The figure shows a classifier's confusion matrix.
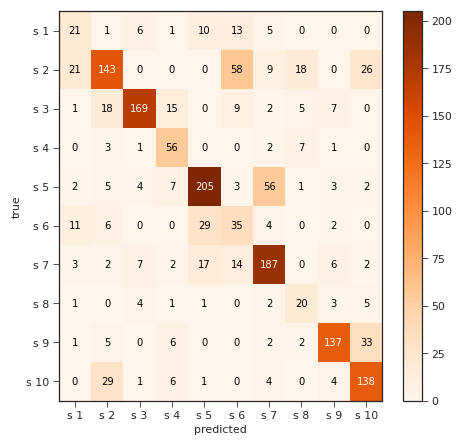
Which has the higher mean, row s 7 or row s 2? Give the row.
s 2
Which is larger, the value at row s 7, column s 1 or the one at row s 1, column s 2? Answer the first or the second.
the first
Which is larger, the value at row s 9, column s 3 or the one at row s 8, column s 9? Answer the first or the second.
the second
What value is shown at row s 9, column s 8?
2
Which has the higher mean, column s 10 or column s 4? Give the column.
s 10
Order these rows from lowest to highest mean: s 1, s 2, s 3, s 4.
s 1, s 4, s 3, s 2
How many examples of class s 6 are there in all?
87
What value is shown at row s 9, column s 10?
33
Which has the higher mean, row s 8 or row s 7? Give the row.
s 7
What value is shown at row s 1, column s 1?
21
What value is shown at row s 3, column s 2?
18
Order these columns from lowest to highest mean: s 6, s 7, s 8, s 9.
s 8, s 6, s 9, s 7
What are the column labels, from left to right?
s 1, s 2, s 3, s 4, s 5, s 6, s 7, s 8, s 9, s 10
